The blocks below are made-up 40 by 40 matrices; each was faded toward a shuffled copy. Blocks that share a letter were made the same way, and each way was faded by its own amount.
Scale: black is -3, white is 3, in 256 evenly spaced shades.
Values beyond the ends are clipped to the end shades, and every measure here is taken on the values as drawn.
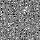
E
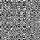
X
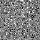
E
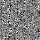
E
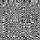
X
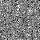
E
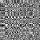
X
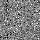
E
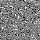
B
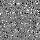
B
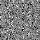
E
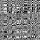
X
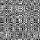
X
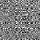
X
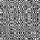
X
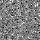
E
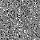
E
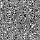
E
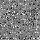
B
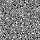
B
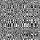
X
